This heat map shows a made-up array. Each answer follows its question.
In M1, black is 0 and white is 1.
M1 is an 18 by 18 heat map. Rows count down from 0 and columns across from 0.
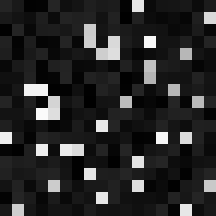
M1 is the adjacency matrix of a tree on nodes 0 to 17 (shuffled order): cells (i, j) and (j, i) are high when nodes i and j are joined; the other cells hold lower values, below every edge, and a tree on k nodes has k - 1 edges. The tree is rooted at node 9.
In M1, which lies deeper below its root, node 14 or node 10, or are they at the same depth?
the same depth
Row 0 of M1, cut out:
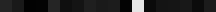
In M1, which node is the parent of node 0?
11
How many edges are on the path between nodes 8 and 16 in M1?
1
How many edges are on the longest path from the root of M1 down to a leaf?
4
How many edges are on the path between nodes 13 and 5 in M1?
7
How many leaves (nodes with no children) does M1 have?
9
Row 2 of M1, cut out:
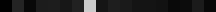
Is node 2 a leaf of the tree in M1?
yes
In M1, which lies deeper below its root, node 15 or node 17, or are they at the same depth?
node 17
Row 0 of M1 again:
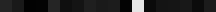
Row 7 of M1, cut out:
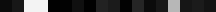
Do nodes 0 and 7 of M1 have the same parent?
no
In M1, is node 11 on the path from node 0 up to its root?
yes
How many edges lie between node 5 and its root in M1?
3
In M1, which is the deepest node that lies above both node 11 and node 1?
15
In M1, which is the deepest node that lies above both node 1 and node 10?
4
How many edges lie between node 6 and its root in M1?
3
